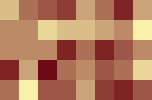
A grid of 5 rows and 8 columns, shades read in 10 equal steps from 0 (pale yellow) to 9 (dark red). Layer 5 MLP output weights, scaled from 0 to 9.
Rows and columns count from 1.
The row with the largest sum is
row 3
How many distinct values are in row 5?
6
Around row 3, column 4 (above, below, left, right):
2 5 4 5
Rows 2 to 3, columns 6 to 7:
3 4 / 8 6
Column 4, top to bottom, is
7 2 8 5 6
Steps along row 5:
down up same down up up down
